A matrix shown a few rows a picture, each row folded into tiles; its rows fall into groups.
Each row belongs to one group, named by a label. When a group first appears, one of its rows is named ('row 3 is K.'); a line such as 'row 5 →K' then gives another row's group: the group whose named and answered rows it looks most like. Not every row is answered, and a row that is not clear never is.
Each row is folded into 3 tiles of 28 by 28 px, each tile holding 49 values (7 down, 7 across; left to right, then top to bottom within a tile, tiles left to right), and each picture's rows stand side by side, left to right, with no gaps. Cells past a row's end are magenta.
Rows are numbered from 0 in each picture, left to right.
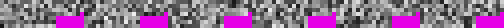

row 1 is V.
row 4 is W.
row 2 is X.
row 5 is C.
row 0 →W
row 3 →C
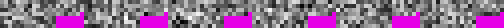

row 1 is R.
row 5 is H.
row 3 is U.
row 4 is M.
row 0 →M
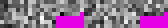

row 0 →R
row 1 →V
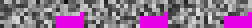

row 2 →R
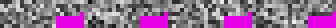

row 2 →C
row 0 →C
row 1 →U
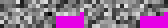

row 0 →U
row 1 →W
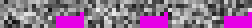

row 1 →V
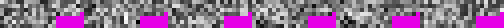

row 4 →U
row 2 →X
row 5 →M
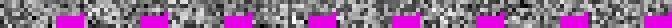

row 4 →M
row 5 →V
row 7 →C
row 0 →X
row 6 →R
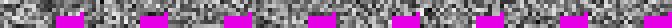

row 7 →W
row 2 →W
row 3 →H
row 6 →C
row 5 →X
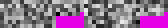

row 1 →X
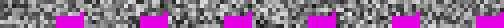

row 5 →V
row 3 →H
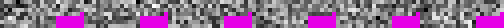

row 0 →R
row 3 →H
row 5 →R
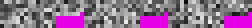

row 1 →V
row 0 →R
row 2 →H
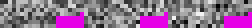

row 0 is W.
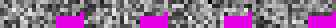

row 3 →H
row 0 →V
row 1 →R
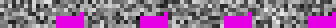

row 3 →V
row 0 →W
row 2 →C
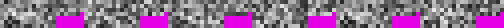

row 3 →M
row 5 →V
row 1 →M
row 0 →U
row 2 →H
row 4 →U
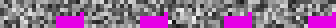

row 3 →M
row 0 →V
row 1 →W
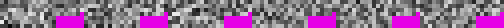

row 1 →X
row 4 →C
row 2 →M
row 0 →U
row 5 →X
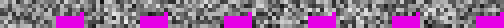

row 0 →V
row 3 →X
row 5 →H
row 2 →W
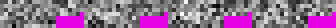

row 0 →W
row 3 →M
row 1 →U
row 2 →U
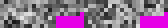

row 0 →U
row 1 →X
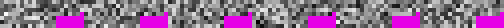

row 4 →U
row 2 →W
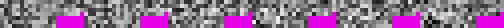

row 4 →M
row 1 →X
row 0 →X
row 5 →U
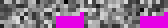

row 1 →M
